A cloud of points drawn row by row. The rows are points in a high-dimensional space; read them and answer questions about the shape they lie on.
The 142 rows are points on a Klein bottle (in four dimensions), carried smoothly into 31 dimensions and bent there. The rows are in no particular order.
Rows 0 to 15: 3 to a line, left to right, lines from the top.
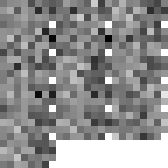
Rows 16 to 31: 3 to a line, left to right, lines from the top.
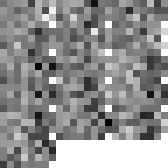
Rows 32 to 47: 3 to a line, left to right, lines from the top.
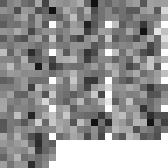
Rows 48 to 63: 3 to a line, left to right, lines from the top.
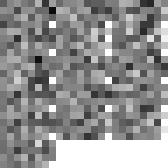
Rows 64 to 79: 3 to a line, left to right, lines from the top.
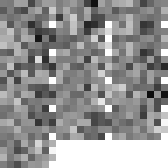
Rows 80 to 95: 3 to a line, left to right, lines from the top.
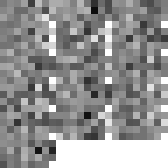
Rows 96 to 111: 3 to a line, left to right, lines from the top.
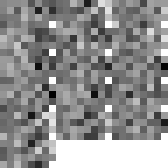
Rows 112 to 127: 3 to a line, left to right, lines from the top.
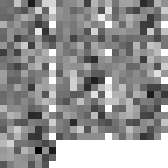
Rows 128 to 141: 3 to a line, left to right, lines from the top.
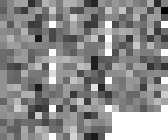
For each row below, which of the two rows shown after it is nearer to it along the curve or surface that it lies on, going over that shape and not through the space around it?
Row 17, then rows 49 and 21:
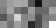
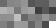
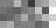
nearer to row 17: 49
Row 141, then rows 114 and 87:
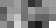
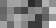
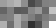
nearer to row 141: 87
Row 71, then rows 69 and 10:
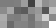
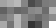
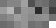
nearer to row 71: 69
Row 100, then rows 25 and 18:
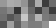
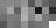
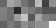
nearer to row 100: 25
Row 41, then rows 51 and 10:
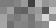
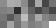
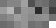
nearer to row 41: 51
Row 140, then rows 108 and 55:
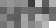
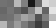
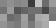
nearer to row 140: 55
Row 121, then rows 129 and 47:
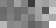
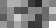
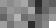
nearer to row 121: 129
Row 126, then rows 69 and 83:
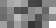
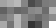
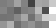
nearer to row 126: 69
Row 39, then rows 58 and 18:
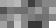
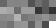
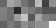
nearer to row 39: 58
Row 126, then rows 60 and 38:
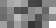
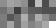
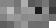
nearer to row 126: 38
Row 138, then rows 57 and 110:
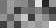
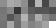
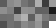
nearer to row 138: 110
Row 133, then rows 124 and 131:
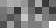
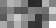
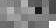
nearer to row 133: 131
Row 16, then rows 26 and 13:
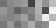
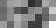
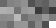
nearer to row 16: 26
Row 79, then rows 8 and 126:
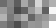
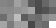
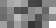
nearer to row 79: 126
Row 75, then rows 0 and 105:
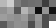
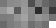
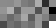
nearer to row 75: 105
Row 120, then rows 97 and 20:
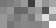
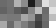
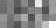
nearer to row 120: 20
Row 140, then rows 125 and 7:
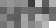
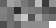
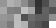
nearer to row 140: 125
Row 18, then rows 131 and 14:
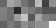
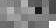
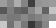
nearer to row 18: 131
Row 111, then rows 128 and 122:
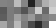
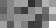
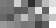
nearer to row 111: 122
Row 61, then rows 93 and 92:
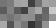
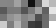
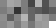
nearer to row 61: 93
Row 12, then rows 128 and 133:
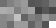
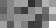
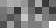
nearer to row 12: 133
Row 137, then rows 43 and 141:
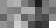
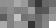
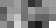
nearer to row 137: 141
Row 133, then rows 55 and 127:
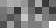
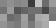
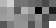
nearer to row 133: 55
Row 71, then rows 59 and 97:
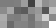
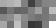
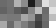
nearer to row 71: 59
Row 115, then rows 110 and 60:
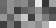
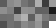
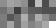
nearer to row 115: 110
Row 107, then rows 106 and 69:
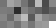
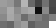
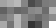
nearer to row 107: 106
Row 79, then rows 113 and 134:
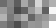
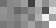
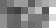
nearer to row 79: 134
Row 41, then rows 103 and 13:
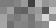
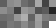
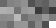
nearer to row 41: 103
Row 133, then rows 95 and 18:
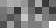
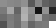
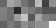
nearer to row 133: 95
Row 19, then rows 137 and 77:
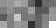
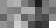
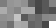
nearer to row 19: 77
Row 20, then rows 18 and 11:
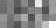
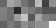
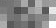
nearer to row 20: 18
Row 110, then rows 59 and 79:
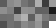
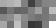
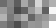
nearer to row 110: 79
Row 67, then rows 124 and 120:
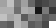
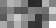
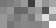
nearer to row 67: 124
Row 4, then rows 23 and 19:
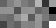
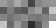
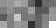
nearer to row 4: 19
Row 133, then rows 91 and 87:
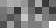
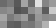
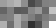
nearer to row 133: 91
